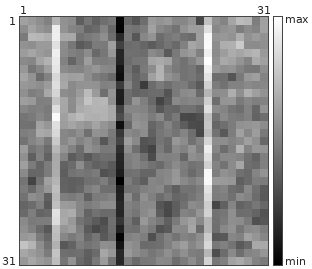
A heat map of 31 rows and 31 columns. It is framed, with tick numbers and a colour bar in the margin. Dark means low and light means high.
The distribution is heavy-tailed on both sides. Streaks run downward. Columns 5, 13 and 24 differ from the columns beside them.
